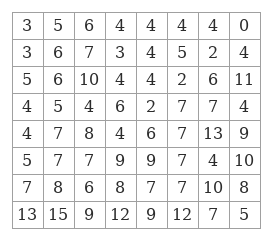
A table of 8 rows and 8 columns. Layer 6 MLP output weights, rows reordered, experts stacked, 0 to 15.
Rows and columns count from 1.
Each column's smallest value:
3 5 4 3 2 2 2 0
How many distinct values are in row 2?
6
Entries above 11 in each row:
0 0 0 0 1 0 0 4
